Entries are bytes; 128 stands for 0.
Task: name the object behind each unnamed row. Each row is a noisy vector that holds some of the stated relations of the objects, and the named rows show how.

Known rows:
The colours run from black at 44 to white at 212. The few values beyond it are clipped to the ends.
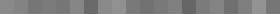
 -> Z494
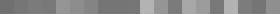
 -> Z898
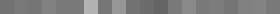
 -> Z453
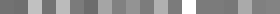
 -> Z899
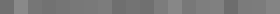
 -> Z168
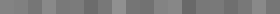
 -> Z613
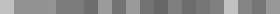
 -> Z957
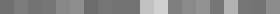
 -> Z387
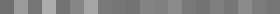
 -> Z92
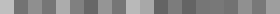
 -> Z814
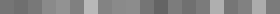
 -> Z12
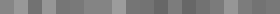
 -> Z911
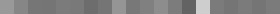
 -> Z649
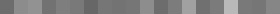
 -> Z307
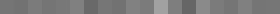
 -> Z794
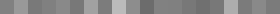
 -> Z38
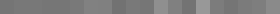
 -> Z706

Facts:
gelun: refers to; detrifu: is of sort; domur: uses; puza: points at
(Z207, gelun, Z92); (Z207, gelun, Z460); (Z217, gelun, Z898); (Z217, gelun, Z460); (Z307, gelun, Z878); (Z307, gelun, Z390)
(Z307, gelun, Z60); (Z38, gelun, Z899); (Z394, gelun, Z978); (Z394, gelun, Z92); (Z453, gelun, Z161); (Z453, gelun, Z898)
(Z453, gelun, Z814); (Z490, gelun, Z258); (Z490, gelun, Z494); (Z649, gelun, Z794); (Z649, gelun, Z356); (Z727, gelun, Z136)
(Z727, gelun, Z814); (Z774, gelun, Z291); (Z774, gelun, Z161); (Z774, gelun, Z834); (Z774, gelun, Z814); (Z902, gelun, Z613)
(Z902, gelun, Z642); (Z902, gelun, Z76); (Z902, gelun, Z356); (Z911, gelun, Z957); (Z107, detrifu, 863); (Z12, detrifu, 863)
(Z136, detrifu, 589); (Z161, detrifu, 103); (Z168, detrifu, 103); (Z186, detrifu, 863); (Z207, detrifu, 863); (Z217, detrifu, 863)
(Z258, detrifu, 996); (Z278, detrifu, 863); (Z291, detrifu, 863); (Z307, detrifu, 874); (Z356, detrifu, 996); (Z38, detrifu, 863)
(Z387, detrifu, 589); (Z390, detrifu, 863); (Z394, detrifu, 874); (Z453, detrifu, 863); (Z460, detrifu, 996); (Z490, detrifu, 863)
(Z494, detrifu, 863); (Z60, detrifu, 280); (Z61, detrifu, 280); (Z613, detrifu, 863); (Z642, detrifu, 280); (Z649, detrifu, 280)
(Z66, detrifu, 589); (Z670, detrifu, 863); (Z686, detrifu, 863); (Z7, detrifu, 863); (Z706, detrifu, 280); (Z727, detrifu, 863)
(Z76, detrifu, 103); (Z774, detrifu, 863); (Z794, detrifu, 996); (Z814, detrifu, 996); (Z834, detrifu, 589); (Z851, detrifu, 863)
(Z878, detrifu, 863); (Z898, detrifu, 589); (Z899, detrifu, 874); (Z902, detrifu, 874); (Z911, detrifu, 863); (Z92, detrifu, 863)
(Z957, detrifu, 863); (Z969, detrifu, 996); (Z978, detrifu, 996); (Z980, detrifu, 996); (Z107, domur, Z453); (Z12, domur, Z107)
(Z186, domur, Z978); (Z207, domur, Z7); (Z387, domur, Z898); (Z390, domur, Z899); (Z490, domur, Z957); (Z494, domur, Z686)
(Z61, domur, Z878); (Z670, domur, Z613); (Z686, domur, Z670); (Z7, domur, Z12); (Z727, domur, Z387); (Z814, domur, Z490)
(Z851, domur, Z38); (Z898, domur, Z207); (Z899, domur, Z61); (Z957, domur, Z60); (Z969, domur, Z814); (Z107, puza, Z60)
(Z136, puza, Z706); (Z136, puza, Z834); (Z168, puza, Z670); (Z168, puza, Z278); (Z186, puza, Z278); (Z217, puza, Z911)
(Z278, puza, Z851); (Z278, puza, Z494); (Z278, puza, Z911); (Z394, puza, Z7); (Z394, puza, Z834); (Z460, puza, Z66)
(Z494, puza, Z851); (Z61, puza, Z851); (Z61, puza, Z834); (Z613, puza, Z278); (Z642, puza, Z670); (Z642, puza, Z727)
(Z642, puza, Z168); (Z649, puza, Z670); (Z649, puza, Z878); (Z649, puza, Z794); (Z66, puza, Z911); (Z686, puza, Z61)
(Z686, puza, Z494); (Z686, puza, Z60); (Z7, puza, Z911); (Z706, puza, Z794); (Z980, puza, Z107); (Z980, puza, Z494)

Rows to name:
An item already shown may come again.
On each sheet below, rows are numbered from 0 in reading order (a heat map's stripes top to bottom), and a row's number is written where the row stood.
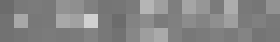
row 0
Z898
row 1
Z207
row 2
Z978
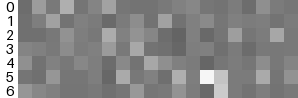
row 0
Z92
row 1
Z902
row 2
Z107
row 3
Z774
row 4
Z969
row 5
Z61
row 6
Z649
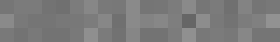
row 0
Z460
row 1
Z60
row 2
Z460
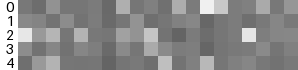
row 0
Z61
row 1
Z613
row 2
Z490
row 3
Z969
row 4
Z394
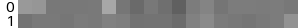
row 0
Z217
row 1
Z161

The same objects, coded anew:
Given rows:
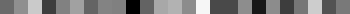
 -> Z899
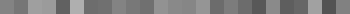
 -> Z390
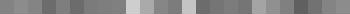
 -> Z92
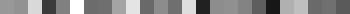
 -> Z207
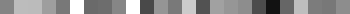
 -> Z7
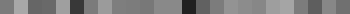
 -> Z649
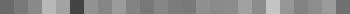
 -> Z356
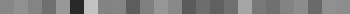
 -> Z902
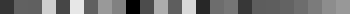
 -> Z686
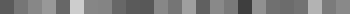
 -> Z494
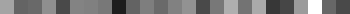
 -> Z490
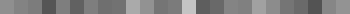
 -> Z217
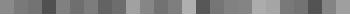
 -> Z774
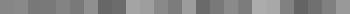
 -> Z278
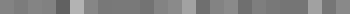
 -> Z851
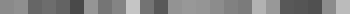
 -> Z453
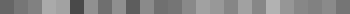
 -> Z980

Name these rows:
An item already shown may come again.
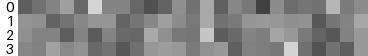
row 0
Z494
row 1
Z911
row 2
Z217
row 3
Z878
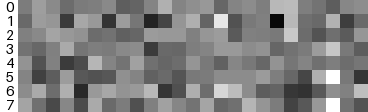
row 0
Z38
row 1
Z61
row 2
Z878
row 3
Z969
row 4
Z727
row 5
Z814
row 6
Z107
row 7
Z957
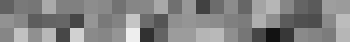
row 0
Z613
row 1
Z453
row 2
Z12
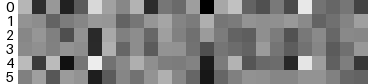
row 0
Z387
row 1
Z911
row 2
Z394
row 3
Z307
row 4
Z898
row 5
Z60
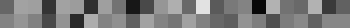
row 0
Z61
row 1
Z394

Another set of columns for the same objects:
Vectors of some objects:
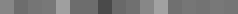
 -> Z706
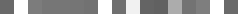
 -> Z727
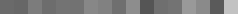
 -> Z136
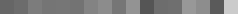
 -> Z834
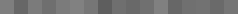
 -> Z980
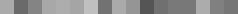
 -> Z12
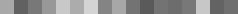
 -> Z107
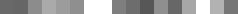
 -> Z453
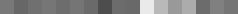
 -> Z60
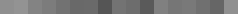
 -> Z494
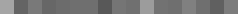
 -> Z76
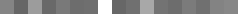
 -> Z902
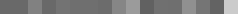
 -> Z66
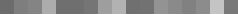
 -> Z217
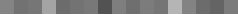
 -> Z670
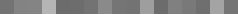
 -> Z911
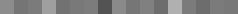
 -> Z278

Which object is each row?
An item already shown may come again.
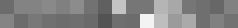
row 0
Z92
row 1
Z60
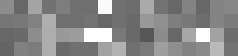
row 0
Z902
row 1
Z490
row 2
Z453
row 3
Z217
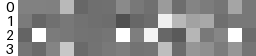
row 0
Z911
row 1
Z60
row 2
Z727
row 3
Z38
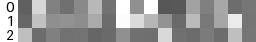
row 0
Z898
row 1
Z207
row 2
Z649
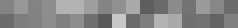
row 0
Z7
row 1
Z92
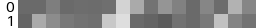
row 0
Z394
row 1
Z774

